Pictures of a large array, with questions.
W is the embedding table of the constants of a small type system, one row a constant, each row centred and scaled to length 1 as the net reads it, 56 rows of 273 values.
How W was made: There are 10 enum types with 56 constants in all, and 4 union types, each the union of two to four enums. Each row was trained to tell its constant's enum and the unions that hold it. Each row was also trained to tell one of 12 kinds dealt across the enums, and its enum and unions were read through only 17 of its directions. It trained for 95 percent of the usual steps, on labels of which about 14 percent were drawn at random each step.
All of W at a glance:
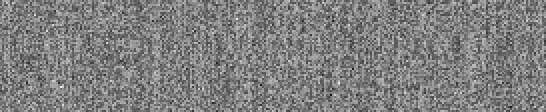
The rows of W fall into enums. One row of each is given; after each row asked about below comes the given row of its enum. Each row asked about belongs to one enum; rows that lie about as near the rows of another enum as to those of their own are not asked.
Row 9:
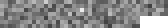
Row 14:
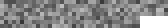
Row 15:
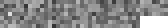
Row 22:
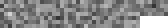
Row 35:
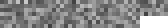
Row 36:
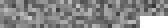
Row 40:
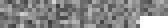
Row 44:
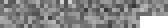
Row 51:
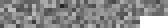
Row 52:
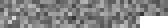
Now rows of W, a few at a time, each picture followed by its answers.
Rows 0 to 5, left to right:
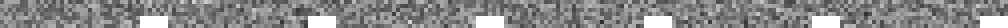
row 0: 15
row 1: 15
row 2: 9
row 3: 35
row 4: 36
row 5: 51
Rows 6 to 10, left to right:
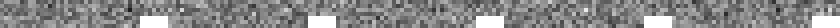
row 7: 15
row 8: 44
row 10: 44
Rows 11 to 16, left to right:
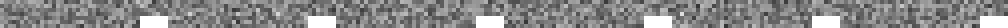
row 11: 15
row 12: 36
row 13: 51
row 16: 35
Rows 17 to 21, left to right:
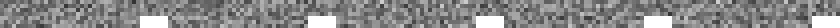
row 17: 14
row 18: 14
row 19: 9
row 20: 22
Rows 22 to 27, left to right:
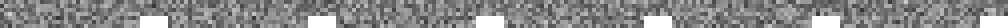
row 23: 22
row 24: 22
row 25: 14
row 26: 36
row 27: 35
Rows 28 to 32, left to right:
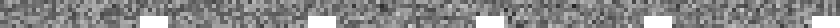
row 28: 35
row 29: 35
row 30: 51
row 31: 35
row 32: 9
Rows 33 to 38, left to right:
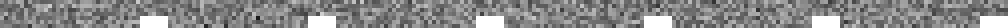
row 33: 35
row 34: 15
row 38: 22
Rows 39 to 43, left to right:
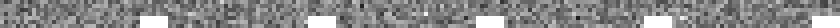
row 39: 14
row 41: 9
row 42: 36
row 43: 36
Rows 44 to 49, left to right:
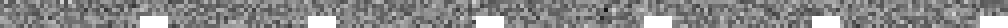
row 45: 14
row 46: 14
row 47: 51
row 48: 15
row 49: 36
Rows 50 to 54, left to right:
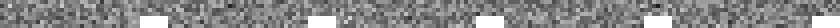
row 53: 14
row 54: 15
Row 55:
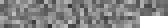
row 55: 9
